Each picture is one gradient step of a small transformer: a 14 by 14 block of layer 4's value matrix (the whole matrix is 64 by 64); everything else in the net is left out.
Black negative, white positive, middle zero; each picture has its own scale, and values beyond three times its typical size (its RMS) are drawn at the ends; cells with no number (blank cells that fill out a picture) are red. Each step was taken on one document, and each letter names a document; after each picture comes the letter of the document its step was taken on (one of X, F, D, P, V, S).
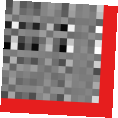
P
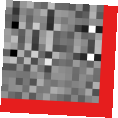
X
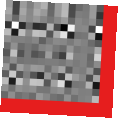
P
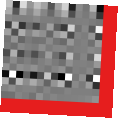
P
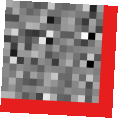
X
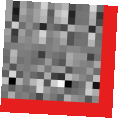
P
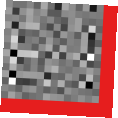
X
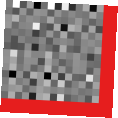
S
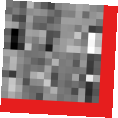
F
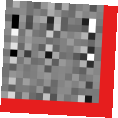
X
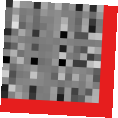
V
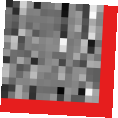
V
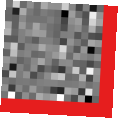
V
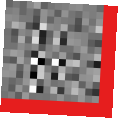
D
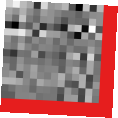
V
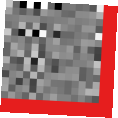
S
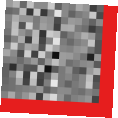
S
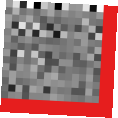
S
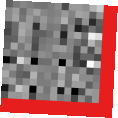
V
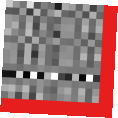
S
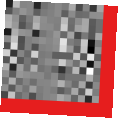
V
